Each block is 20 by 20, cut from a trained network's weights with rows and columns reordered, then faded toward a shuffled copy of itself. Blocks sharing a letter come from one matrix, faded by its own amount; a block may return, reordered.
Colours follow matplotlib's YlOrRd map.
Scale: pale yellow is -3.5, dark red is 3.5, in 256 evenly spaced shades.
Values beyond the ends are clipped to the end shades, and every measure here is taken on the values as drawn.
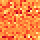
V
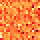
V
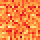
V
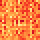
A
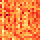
A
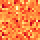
V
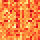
A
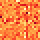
V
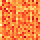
A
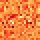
V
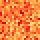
A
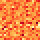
V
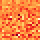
V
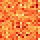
V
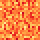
A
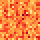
A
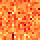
V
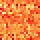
V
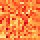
A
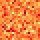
V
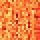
A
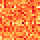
V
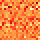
V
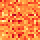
V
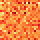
V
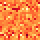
V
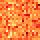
V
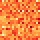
V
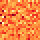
V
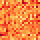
A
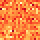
V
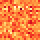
V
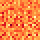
V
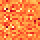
V
